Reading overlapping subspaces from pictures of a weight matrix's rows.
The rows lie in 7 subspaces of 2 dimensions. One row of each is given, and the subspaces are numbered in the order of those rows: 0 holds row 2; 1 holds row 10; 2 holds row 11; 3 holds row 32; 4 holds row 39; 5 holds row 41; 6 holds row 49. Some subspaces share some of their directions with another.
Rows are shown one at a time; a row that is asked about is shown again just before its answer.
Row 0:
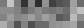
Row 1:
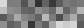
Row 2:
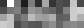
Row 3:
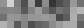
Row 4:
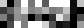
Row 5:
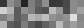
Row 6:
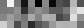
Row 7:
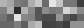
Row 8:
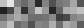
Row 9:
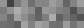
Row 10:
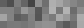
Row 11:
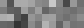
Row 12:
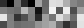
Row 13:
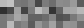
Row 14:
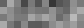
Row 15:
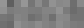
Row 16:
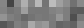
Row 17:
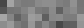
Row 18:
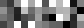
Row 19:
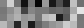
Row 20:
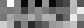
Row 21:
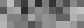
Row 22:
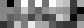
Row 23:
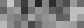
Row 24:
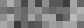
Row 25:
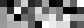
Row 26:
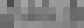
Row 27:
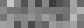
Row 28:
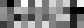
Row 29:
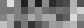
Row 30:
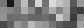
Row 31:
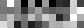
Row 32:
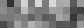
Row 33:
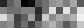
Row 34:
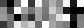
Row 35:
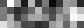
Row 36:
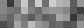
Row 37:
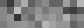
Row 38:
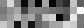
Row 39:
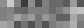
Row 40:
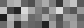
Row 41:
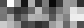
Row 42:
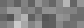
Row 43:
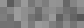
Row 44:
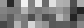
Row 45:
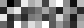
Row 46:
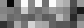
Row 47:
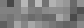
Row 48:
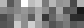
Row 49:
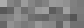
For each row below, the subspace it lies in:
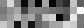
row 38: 5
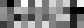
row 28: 4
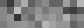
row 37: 4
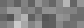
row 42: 2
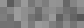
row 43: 5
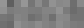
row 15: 0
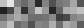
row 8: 6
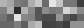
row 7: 4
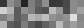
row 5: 6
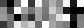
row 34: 4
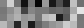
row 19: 5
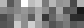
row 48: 1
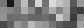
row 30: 1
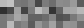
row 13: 6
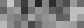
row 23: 3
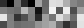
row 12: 1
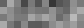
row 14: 6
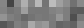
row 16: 2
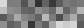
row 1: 0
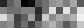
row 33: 1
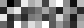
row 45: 3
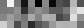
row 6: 3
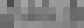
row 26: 0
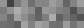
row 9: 5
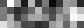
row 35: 5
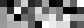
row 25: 4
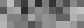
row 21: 3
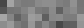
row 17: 0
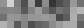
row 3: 1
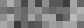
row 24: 2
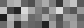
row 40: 3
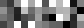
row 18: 5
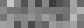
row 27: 3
